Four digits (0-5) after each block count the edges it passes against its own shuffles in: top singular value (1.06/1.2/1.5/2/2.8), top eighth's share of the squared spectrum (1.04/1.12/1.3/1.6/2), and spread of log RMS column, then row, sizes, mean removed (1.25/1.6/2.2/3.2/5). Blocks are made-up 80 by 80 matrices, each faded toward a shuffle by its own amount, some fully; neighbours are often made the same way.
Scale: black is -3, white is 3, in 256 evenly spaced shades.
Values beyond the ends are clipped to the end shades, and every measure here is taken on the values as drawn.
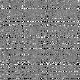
2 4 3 4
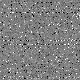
2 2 0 2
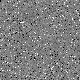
0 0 0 0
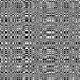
5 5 4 4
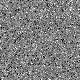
1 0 0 0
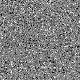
2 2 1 1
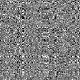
4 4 2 3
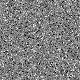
0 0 0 0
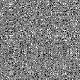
4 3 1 2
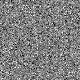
3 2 1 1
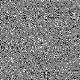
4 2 1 1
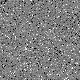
0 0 0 0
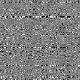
4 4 1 3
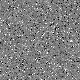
0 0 0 0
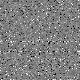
3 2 0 1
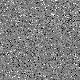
2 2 0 1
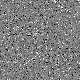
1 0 0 0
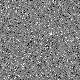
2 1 0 0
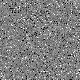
2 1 0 1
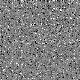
3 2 0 1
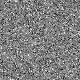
1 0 0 0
